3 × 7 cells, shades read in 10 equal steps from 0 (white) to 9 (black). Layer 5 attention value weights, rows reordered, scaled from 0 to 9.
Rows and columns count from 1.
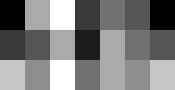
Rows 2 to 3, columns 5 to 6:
3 5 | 3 4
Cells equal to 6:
3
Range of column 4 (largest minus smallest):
3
